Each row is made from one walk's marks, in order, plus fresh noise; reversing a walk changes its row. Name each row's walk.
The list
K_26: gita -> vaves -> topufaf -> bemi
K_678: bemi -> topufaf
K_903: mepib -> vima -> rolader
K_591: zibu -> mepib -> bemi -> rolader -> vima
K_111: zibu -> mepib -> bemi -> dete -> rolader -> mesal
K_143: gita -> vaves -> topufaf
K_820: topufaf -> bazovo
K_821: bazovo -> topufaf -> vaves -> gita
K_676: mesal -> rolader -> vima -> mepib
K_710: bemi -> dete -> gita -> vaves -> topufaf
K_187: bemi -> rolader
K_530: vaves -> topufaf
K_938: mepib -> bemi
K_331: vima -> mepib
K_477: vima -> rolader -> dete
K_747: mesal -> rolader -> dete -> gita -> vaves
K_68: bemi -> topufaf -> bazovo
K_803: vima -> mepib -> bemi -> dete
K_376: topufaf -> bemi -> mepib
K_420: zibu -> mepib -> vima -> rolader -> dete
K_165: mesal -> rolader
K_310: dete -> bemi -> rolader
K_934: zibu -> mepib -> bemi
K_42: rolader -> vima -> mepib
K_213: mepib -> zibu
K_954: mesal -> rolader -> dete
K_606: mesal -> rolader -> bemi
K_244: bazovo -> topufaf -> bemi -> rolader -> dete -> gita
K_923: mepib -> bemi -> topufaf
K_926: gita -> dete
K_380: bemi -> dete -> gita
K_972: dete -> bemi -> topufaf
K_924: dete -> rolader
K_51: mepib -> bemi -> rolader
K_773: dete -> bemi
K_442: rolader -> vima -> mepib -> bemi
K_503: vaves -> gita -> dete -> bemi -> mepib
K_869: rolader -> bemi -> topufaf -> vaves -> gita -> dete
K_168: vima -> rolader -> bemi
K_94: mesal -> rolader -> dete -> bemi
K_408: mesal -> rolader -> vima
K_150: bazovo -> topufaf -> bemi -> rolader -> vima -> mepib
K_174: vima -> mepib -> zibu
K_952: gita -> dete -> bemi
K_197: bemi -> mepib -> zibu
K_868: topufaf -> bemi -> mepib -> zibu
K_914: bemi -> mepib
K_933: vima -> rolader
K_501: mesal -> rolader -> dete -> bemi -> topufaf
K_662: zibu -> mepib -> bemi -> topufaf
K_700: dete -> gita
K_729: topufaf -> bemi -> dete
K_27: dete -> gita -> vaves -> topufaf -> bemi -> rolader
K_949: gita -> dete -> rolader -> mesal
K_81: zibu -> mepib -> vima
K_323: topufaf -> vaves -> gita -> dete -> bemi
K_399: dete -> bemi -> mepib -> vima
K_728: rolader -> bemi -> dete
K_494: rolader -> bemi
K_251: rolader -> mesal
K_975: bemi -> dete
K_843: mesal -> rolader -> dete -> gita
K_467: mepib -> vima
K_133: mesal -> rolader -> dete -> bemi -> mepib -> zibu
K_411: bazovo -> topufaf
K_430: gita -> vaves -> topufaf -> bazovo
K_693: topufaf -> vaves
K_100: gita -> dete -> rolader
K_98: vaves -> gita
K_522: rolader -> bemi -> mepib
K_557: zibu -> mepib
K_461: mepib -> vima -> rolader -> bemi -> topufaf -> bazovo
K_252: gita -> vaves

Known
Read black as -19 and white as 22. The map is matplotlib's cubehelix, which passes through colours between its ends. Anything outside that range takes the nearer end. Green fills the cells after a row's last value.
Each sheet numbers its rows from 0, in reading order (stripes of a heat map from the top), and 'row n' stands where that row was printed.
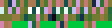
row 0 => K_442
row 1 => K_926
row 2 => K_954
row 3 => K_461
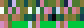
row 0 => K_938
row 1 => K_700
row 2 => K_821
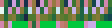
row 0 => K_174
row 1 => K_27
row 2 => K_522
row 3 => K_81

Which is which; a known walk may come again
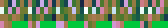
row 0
K_934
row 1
K_174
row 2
K_914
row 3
K_952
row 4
K_376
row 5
K_728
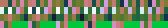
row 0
K_729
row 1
K_975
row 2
K_380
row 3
K_954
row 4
K_522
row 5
K_244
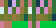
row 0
K_442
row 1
K_133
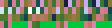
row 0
K_420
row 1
K_773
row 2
K_461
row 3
K_252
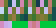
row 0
K_81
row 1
K_676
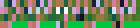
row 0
K_693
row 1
K_408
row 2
K_926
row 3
K_430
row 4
K_165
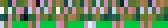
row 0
K_700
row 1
K_903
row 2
K_938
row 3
K_467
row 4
K_821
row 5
K_501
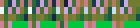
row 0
K_868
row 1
K_197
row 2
K_27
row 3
K_150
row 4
K_26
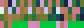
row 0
K_168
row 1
K_42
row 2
K_98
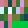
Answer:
K_477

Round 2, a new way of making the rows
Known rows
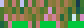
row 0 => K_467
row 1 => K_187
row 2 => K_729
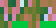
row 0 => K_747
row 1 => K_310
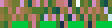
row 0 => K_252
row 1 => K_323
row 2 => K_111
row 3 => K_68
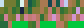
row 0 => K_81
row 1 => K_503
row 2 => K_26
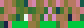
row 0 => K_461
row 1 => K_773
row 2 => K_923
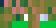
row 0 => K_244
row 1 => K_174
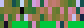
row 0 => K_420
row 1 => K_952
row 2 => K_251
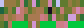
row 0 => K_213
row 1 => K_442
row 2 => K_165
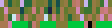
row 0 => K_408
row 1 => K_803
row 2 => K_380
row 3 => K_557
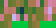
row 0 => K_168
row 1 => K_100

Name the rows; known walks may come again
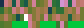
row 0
K_244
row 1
K_494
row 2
K_952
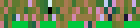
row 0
K_975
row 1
K_591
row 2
K_197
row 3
K_251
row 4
K_662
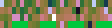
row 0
K_693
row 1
K_821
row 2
K_442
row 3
K_430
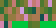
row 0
K_914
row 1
K_934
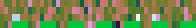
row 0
K_933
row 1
K_51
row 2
K_411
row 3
K_133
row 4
K_461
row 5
K_174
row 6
K_926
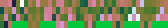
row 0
K_111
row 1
K_143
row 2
K_606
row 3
K_323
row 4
K_27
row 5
K_924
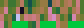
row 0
K_728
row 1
K_503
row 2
K_678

